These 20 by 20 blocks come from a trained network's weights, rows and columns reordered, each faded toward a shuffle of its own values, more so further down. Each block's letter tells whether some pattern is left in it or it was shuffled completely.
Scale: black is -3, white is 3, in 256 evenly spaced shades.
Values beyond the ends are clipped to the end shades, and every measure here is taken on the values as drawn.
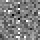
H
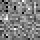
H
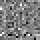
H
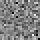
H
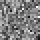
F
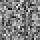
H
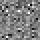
H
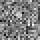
F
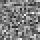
F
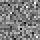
F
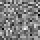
H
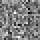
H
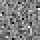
F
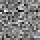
H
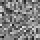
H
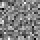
H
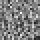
H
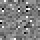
H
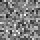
F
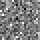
F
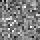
F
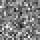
F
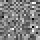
H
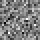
F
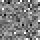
H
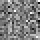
H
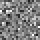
H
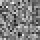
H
